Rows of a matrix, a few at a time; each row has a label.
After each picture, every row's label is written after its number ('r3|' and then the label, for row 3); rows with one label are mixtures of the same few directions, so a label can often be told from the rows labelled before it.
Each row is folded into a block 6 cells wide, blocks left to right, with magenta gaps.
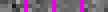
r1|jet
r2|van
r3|van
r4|van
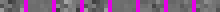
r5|van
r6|jet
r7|van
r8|van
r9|jet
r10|jet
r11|jet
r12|van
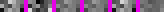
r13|van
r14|van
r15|van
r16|van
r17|van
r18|van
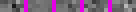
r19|jet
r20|van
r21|jet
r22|van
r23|jet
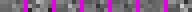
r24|jet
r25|van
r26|jet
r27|jet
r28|jet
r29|van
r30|jet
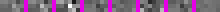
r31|jet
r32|jet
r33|jet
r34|jet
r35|van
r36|van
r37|jet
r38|van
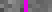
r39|van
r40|van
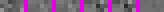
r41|van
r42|jet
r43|jet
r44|jet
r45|jet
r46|jet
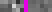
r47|jet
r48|jet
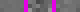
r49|van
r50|van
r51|van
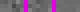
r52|jet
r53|van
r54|van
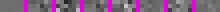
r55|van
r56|jet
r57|van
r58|jet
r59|jet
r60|van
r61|van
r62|jet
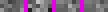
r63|van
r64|van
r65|jet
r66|jet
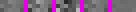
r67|van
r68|van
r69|van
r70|van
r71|van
